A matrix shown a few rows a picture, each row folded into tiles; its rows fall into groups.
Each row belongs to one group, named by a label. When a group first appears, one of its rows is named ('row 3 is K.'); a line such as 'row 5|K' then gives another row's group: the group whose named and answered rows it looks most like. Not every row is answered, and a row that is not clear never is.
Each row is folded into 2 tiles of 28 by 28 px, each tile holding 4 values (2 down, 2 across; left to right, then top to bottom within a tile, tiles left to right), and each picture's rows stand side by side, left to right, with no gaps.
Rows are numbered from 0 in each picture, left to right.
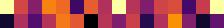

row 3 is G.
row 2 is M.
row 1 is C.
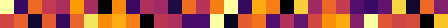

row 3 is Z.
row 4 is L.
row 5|Z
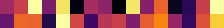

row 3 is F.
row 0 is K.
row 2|Z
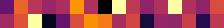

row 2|M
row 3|M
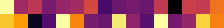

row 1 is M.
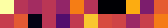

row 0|M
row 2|Z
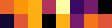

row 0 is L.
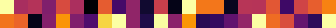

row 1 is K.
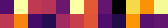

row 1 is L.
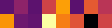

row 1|C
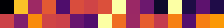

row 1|Z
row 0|Z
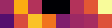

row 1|F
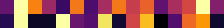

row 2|L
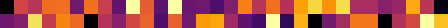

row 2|L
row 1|C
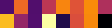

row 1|L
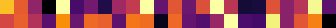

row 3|G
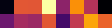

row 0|F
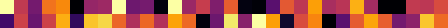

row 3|M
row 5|L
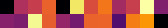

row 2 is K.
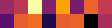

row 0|K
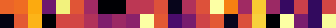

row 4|L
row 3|F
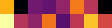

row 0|C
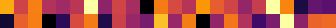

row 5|C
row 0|L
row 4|G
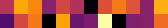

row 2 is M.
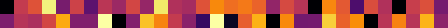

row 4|L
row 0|F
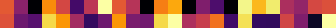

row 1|G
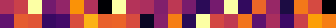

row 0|K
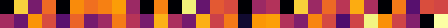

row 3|Z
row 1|F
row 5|Z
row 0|Z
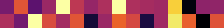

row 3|C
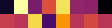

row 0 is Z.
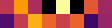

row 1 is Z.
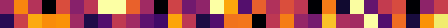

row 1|G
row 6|Z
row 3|G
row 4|C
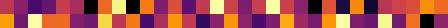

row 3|G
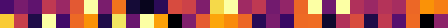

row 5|K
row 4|M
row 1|K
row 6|M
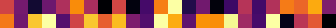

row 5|L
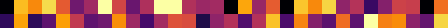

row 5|F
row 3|M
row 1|G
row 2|G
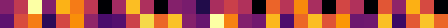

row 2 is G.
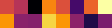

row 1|G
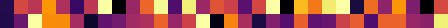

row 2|F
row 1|G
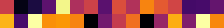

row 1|M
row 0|C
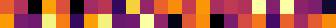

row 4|K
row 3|L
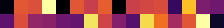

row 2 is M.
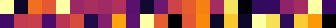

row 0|L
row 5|K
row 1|M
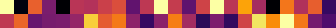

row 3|G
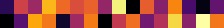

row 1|L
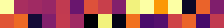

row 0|M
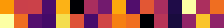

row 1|C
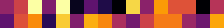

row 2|Z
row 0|K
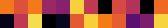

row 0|L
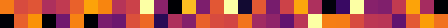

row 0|L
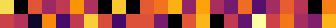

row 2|L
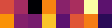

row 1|K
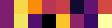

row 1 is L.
